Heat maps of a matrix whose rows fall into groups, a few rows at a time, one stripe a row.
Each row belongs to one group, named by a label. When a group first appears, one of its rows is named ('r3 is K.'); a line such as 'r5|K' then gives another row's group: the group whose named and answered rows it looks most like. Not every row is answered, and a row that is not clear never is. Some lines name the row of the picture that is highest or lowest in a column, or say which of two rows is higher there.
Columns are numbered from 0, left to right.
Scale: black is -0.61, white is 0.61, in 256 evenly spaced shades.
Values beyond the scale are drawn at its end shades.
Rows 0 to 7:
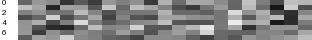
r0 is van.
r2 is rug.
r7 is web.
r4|rug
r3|rug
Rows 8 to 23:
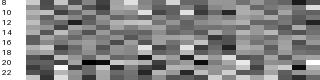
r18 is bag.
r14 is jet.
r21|rug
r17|bag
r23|jet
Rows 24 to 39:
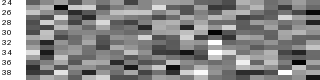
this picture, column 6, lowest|36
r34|jet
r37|web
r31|bag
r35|jet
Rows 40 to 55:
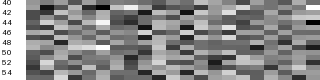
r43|web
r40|van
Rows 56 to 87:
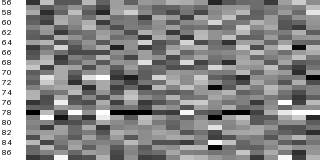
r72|van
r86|rug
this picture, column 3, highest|78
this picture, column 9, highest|71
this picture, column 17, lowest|56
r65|rug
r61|rug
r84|jet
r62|web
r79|web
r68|bag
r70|rug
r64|bag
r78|web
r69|jet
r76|rug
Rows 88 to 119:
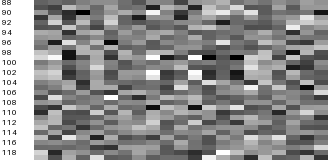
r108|bag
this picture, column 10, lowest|91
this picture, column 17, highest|115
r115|jet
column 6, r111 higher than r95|Yes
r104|van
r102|bag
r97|web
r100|rug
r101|rug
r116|rug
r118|jet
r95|bag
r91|web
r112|bag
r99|bag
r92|web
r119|van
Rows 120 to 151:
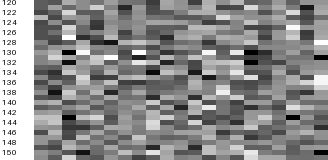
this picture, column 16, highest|143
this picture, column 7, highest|130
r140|bag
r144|bag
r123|jet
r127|rug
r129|web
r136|web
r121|rug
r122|rug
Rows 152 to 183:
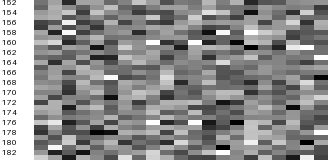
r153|van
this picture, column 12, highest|154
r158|jet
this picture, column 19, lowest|180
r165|web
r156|rug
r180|rug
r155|bag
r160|bag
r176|bag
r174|bag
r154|van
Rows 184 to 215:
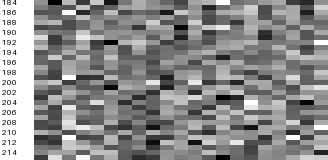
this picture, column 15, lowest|209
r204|rug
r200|bag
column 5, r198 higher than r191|No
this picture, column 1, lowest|184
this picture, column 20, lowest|214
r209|web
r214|van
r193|jet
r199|rug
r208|rug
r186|rug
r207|jet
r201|van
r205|jet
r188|bag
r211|rug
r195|web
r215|web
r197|jet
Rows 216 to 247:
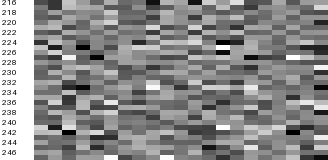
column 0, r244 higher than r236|Yes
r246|bag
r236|web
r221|bag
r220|van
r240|rug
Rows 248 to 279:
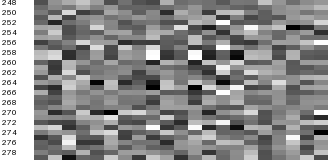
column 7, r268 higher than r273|No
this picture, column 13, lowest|264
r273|bag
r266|jet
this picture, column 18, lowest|253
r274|van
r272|web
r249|web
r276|rug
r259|bag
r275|rug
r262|jet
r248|web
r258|bag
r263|web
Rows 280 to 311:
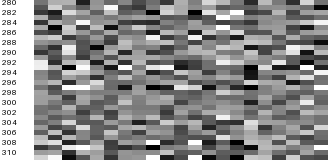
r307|jet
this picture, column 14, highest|282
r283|jet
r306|web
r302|van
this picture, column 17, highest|292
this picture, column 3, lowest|280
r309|web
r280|van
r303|jet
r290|rug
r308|bag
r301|rug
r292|jet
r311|bag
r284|web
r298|jet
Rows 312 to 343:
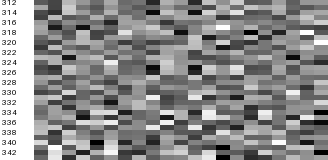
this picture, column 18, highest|330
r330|rug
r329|rug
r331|bag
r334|van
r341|web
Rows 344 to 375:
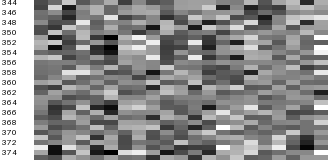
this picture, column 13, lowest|345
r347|web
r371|jet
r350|web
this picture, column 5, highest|347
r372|rug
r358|web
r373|jet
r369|jet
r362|van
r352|bag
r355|bag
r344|rug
